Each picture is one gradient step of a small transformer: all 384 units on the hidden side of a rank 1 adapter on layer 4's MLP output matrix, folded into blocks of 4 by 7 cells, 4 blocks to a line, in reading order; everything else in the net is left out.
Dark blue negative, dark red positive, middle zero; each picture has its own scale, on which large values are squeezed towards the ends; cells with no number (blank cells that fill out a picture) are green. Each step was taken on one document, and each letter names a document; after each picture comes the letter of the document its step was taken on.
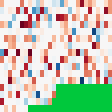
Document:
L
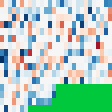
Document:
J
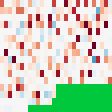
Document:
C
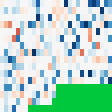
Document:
C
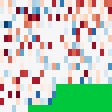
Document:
L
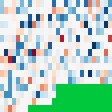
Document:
C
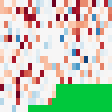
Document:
L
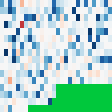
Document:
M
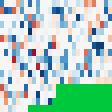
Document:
M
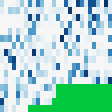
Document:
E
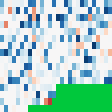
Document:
E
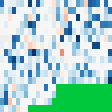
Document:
M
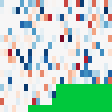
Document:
E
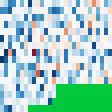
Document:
M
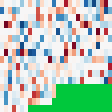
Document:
C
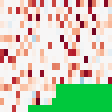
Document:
L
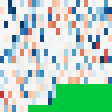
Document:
M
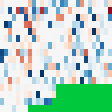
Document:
L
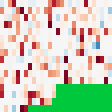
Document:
J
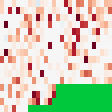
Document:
L
